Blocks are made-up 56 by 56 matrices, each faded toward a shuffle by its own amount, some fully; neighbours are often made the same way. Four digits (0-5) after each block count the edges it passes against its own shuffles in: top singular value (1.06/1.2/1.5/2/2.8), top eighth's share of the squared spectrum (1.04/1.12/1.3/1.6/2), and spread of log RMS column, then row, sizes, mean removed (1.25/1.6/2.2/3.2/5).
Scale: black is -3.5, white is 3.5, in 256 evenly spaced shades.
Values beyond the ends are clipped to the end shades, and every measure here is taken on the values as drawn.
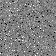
0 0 0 0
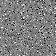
0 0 1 0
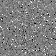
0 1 0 0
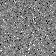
0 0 0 0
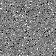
0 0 0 0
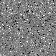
0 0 0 0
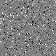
0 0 0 0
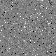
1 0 0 0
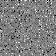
3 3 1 1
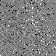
3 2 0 1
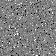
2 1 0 0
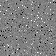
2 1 0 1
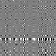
5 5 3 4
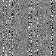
2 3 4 0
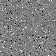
1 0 0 0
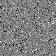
0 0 0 0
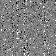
1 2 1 0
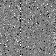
2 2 2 0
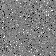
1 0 0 0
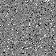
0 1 1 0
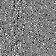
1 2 2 0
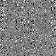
3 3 3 0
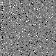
1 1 2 0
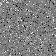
1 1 0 0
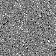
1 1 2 0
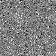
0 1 1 0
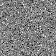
0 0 1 0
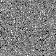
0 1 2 0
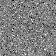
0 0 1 0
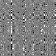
4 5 3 2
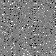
3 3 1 0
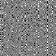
4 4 3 1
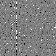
4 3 2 0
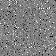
2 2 0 0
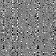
4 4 3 1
